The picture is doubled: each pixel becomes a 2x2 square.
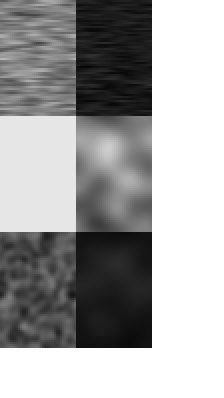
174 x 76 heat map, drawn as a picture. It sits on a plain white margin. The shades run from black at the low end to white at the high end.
The table splits into 3 rows of 2 panels. Panel 1,1: middling, streaked across. Panel 1,2: very low, streaked across, faint in contrast. Panel 2,1: very high, flat. Panel 2,2: middling, smooth, strong in contrast. Panel 3,1: low, blotchy. Panel 3,2: very low, smooth, faint in contrast.
